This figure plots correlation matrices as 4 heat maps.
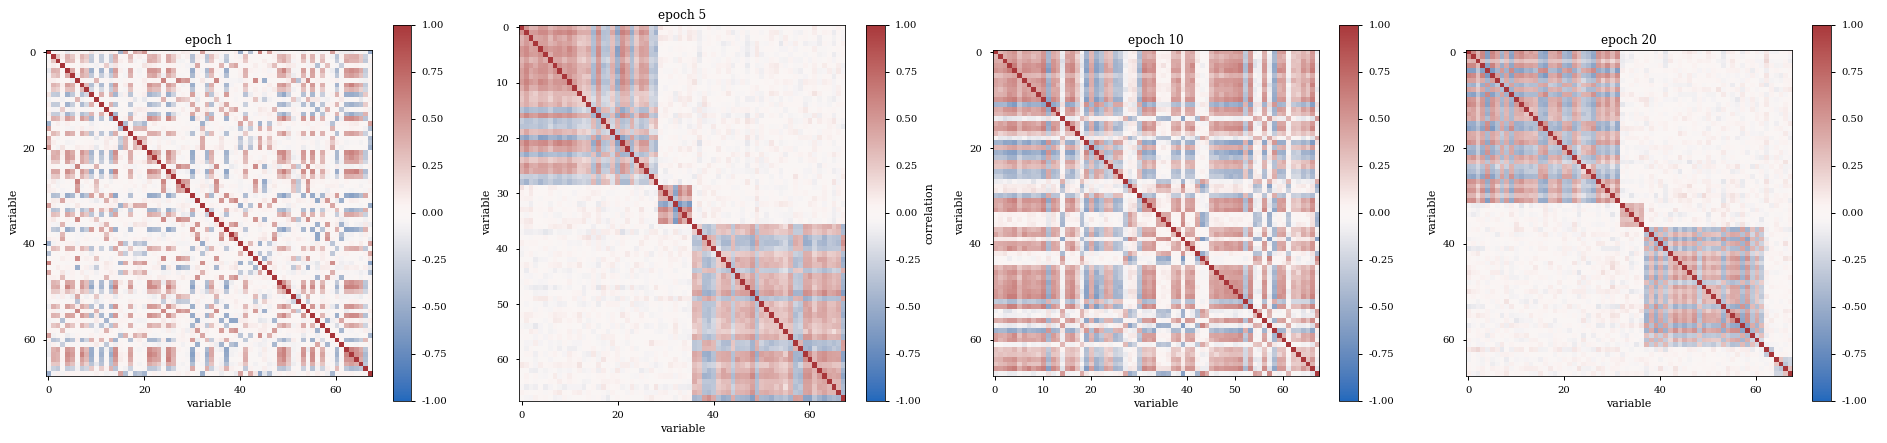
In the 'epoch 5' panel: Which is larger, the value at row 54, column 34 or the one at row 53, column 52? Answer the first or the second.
the second
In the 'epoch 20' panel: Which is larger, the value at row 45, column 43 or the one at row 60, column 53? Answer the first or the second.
the first
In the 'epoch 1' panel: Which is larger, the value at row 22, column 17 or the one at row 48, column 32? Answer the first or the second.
the first
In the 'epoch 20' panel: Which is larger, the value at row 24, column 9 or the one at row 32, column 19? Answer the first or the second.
the first
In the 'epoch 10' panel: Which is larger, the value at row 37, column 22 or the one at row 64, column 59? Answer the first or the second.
the second
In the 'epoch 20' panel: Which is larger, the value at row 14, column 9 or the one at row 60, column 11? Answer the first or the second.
the second
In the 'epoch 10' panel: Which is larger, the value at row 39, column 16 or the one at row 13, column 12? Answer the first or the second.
the second
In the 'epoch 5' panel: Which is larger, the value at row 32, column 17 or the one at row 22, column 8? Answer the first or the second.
the second
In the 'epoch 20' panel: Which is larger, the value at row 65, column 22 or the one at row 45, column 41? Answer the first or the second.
the first
